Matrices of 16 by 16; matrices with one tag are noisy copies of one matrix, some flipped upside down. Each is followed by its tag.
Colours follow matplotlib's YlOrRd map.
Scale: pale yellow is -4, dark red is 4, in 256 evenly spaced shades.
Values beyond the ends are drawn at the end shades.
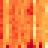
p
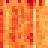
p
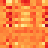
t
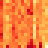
p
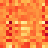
t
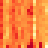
p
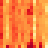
p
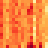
p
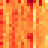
p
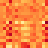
t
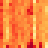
p
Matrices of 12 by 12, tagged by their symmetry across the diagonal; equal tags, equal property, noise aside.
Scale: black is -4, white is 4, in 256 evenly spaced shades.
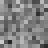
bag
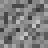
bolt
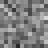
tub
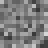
bolt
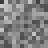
bolt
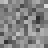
bag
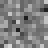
bag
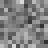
bag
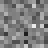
tub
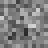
tub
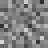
tub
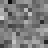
bag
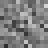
tub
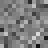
bolt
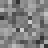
bolt
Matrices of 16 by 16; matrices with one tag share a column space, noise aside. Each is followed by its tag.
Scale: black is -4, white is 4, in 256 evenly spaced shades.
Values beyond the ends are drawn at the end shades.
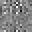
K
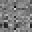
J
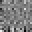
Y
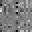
K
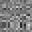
J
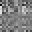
K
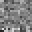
Y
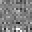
Y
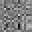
J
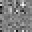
K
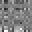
Y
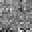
Y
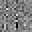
J
